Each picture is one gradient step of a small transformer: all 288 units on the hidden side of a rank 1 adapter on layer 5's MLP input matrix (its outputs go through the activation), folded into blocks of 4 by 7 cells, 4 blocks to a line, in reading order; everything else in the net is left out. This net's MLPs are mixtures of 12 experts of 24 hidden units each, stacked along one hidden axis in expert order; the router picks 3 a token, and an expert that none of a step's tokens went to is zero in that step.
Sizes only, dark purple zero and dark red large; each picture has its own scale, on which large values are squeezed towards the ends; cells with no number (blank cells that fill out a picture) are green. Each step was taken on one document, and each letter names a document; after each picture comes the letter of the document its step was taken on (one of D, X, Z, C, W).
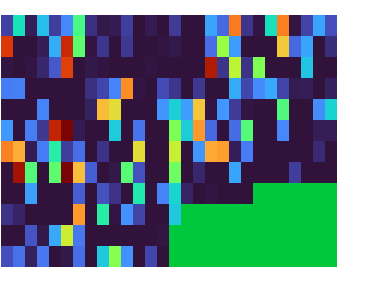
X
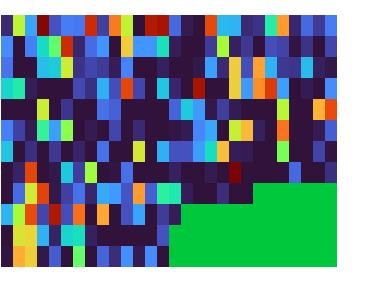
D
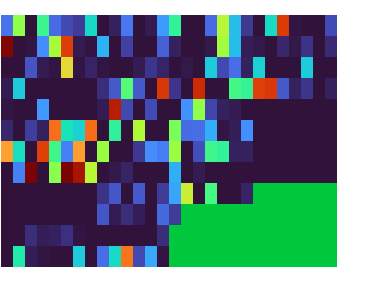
X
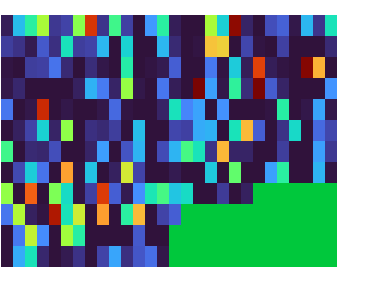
D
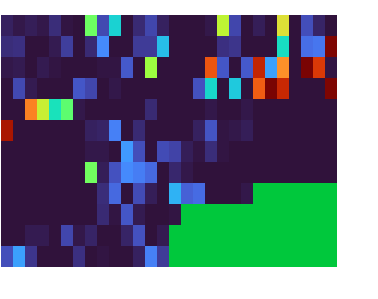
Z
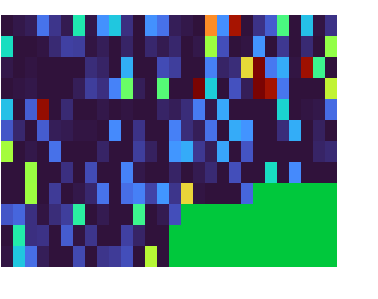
D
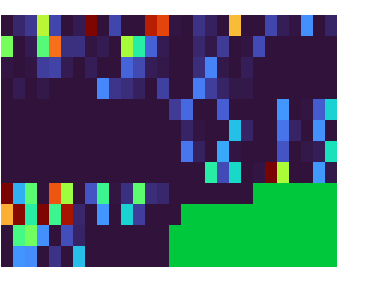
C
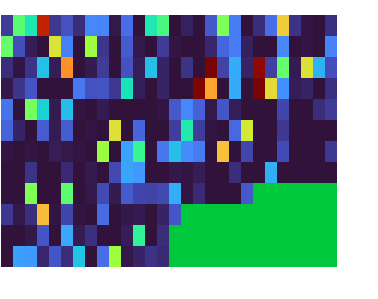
D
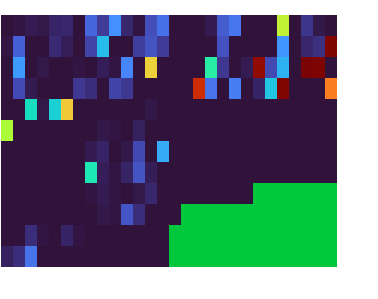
Z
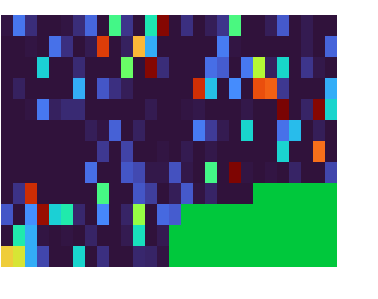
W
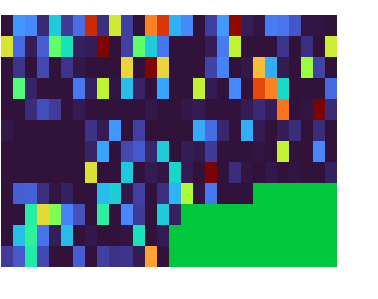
W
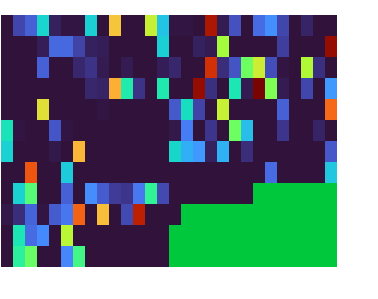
D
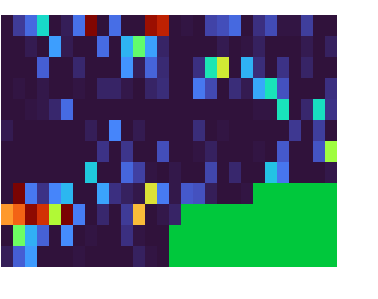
W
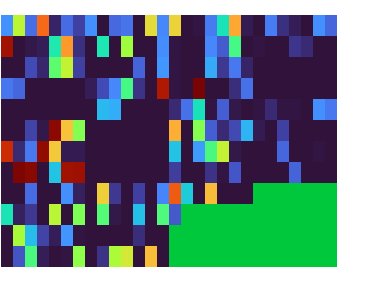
X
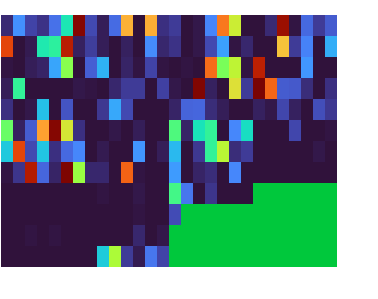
X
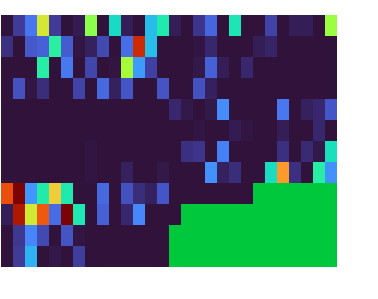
C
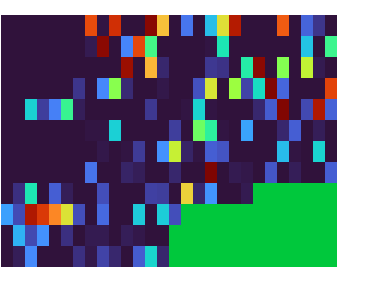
W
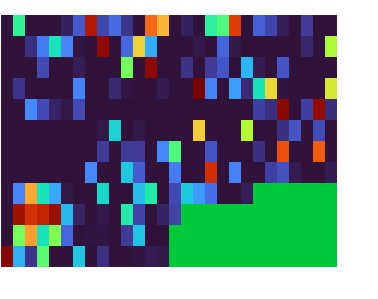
W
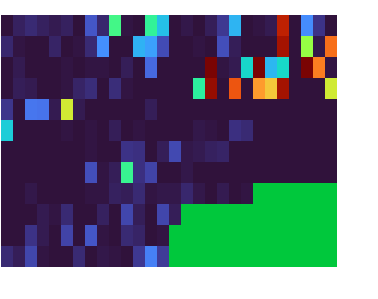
Z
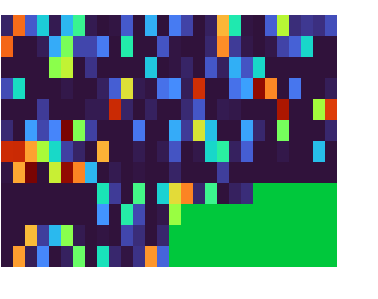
X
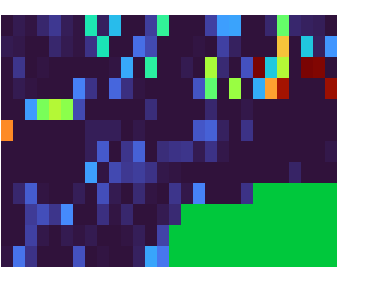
Z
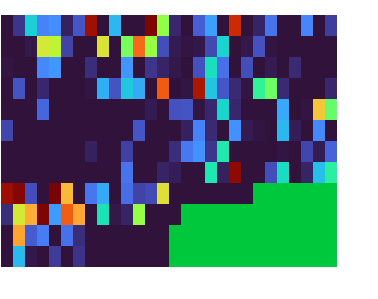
C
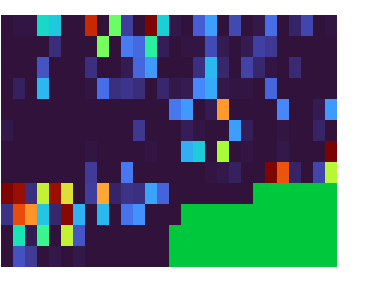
C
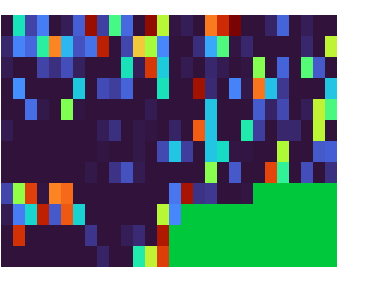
W
